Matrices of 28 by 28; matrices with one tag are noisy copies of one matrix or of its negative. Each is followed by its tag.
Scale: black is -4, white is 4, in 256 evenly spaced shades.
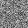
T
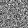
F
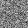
T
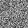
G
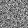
F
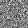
F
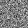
F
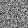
F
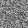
T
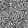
G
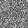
G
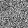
G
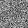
G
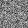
T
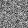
T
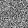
G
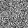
G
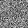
G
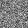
T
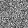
G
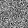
G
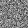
F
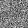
G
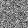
T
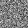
F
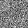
G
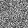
G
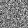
F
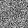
G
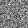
F
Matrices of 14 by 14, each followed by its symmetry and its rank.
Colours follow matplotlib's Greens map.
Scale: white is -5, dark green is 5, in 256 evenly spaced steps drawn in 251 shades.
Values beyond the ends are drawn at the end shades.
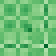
symmetric, rank two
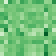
neither, rank two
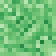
symmetric, full rank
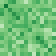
symmetric, full rank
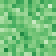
antisymmetric, full rank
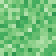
symmetric, full rank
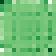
symmetric, rank two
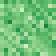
antisymmetric, full rank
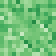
antisymmetric, full rank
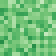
antisymmetric, full rank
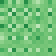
symmetric, rank two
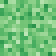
antisymmetric, full rank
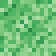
symmetric, full rank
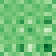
symmetric, rank two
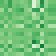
neither, rank two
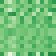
neither, rank two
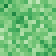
symmetric, full rank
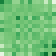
symmetric, rank two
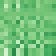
neither, rank two
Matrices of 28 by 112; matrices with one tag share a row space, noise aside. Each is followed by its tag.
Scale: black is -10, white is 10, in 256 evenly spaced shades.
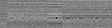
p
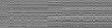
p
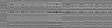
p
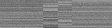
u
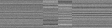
u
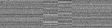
u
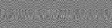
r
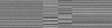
u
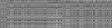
p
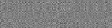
r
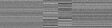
u
